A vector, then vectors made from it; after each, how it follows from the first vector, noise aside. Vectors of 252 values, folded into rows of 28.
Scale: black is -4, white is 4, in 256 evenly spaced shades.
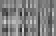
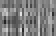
negated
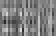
negated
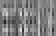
negated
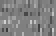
partly zeroed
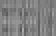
shrunk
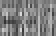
negated
